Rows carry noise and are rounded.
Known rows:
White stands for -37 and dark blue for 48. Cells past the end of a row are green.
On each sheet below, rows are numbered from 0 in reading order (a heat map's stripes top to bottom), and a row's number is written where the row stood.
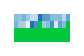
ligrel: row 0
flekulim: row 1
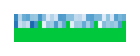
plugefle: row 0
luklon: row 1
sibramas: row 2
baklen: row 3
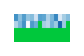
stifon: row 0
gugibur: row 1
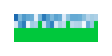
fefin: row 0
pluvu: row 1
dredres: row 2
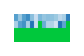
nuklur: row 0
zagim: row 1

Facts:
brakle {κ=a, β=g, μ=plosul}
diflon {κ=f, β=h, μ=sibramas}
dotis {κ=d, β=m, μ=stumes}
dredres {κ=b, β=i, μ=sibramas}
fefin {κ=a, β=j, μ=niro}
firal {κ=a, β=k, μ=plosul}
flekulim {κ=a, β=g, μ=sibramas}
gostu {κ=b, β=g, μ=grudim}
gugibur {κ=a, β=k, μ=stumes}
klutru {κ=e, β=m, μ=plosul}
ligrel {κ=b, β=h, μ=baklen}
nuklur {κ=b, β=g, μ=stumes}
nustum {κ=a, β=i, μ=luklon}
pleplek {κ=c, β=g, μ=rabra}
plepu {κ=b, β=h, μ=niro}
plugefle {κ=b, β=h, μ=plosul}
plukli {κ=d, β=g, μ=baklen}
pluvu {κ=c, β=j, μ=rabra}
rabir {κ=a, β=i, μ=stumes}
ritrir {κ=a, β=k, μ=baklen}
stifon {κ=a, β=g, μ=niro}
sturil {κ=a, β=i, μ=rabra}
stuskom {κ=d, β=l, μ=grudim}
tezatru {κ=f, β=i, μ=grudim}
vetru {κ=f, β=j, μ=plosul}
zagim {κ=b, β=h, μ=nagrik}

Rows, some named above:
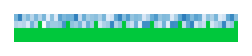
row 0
tezatru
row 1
niro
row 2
stuskom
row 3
grudim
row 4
ritrir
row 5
ritrir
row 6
pluvu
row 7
grudim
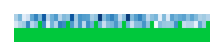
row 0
grudim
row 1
firal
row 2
brakle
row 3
klutru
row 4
klutru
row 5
niro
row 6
nustum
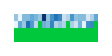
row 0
stumes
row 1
vetru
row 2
ritrir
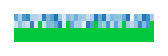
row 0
rabir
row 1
dotis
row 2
diflon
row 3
gostu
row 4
plosul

